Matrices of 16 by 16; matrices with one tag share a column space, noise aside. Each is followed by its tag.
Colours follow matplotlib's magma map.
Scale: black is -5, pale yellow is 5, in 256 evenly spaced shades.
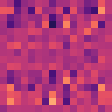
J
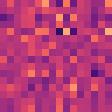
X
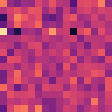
X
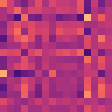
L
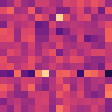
L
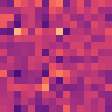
X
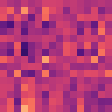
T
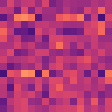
L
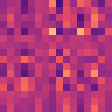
X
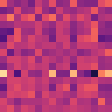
L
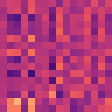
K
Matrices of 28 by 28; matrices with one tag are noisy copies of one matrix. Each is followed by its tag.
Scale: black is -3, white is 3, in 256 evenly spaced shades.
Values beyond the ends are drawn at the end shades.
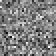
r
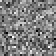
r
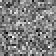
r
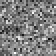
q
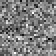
q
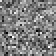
r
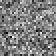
r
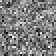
r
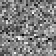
q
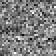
q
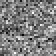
q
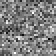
q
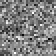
q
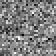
q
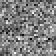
q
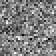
q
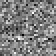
q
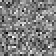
r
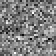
q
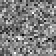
q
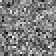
r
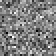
r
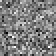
r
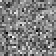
r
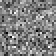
r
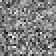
r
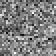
q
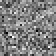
r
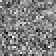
r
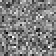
r
